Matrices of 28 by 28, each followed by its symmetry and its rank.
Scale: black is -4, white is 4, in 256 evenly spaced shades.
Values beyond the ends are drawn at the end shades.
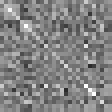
symmetric, rank five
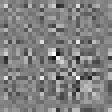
symmetric, rank three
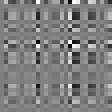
neither, rank one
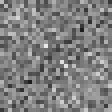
symmetric, full rank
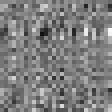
neither, rank three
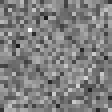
symmetric, full rank
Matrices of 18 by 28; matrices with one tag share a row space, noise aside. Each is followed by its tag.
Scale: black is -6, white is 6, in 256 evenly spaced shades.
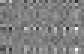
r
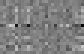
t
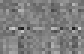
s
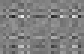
s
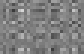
s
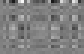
s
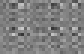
s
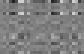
s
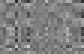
t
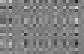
r
